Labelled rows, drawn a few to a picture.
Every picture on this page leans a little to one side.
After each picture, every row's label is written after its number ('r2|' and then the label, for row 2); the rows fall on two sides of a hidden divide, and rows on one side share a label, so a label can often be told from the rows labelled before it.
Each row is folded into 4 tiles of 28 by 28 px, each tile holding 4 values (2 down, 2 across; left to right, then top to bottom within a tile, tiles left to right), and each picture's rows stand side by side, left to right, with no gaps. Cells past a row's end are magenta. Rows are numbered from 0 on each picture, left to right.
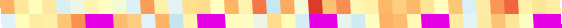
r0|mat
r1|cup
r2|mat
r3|mat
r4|mat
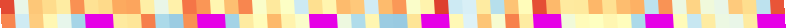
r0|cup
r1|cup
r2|mat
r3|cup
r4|mat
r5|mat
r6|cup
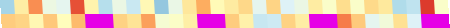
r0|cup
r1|cup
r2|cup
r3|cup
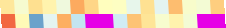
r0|cup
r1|mat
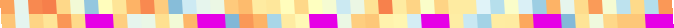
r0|mat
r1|cup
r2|mat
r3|mat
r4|cup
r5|mat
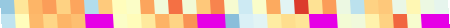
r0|mat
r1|mat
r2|mat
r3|mat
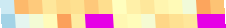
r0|mat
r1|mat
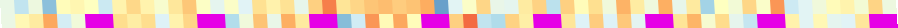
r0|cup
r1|cup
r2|mat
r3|mat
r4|cup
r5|mat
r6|cup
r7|cup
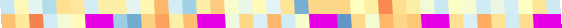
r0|cup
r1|mat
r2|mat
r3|mat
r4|cup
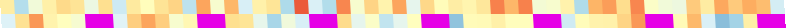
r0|mat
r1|mat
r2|cup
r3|cup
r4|mat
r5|mat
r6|cup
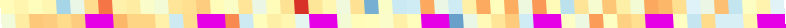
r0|mat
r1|cup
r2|cup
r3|cup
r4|mat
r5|mat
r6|cup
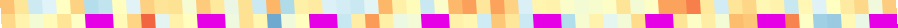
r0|cup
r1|mat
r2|cup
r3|mat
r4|mat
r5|mat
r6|cup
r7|cup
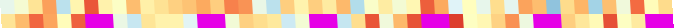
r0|mat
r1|mat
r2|cup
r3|mat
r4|cup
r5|cup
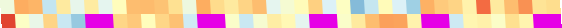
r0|cup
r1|mat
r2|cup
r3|mat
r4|mat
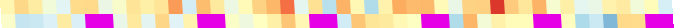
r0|cup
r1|mat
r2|mat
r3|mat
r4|mat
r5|cup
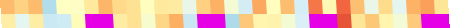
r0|cup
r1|mat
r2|mat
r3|cup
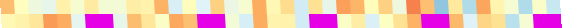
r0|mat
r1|mat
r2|mat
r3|cup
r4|cup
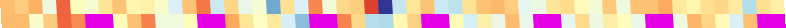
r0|mat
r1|cup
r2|cup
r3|cup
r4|mat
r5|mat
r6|mat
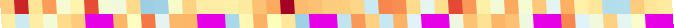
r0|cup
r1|cup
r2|mat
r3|mat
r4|mat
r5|cup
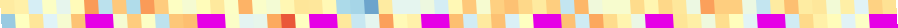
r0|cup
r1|mat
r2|mat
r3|cup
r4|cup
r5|cup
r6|mat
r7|mat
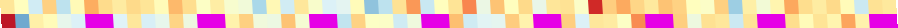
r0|cup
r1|mat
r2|cup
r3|cup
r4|cup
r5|mat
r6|cup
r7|mat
